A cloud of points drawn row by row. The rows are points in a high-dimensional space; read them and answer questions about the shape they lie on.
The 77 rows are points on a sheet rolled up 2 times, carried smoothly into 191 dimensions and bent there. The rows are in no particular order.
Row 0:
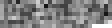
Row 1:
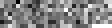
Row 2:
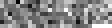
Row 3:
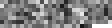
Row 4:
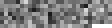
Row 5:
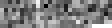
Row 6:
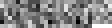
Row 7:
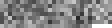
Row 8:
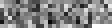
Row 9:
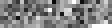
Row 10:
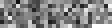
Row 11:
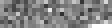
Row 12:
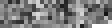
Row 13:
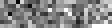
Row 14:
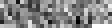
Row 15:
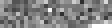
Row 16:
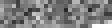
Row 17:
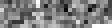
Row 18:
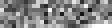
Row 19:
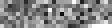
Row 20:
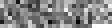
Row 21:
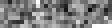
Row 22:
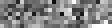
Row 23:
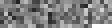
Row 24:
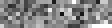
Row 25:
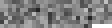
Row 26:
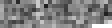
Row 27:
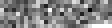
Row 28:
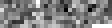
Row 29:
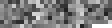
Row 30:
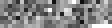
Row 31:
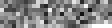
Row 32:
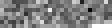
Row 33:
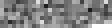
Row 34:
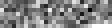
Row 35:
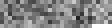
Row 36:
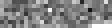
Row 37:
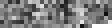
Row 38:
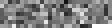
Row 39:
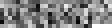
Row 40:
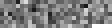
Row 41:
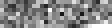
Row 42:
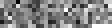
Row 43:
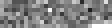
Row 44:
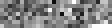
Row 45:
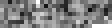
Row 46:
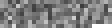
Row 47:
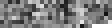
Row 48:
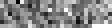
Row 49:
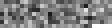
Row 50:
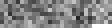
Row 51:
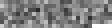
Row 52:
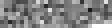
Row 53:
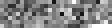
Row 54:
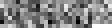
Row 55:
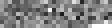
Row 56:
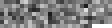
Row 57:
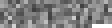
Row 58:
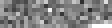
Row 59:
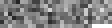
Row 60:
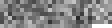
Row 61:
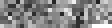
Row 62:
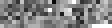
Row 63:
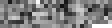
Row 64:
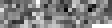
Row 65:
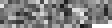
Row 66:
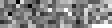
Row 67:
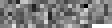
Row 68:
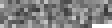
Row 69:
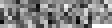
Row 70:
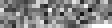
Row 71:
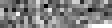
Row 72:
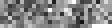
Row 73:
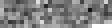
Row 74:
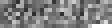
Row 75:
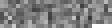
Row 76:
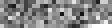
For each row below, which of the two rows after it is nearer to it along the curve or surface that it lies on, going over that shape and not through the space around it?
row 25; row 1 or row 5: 5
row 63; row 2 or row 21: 21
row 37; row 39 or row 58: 58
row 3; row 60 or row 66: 60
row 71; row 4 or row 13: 13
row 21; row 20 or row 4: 4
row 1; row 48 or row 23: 48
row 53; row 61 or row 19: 19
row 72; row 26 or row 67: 67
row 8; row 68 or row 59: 59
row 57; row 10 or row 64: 64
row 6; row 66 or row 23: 66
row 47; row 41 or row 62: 41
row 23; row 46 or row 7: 7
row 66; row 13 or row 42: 13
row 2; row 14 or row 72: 14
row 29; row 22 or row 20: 22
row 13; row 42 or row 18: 42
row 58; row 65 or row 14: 65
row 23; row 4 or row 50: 4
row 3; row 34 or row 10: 34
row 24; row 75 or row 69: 69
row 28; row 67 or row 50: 67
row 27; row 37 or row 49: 37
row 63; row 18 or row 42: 18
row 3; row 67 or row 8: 67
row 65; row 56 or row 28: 56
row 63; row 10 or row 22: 22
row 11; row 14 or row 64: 64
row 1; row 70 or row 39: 39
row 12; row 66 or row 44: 44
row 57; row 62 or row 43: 43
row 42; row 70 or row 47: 70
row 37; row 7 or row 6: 7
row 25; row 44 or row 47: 47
